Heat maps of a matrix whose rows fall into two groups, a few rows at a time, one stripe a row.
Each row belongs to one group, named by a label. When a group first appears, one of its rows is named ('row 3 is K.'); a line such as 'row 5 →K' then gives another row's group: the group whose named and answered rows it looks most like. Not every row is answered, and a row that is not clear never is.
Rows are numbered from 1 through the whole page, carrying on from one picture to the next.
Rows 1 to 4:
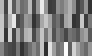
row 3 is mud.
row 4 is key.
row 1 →mud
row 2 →mud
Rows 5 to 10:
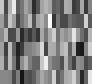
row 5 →mud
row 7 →key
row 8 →key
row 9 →mud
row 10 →key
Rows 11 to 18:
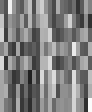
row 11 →mud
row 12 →mud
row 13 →mud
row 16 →key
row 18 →key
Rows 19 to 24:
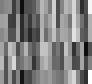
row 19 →key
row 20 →key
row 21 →key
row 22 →mud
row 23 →mud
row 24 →key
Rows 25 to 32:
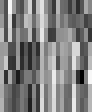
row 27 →mud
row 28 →key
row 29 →key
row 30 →key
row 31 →key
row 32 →key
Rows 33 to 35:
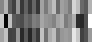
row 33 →key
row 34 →key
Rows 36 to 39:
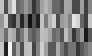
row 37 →key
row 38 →mud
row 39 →mud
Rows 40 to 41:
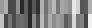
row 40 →key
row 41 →key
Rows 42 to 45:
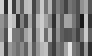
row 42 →mud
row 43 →mud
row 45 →mud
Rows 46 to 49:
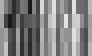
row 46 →key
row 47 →key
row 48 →key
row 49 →key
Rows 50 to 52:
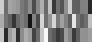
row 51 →key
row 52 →mud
